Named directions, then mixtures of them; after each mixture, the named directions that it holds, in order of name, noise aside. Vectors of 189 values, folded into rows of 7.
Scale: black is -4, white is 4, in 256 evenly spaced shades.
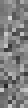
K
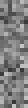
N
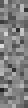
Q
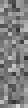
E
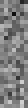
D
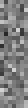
Q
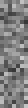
N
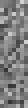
D, E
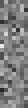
Q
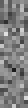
N, Q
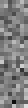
E, N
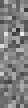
K, Q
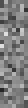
Q
